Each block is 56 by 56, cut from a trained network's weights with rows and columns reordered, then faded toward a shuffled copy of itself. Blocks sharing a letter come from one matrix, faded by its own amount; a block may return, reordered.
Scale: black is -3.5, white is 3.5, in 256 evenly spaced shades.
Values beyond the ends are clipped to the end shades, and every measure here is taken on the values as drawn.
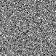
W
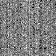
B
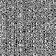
B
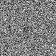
W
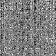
B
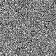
W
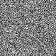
W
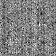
B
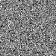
W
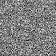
W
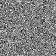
W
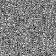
W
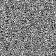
W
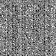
B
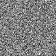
W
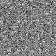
W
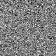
W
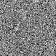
W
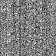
B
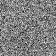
W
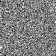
W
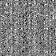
B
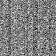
B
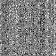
B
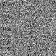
W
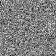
W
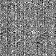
B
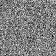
W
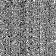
B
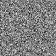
W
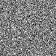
W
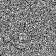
W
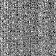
B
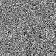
W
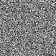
W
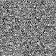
W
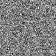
W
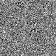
W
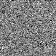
W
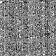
B
